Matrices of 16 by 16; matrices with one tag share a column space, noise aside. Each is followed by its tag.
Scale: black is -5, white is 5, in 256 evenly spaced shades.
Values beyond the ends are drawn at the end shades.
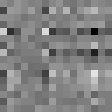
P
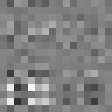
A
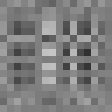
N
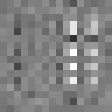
N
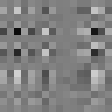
P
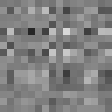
P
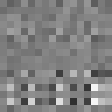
A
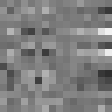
P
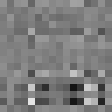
A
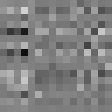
P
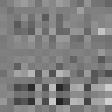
A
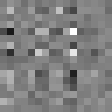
P
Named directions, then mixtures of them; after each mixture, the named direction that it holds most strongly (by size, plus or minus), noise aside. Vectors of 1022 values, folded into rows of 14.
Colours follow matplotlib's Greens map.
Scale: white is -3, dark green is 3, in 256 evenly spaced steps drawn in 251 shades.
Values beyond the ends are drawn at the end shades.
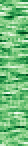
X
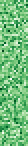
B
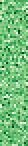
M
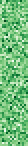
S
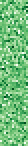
M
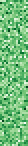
M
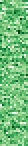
M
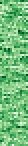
X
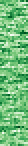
X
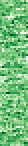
X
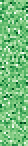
M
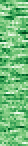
X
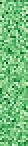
M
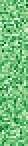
B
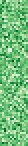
S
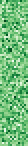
S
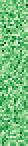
B
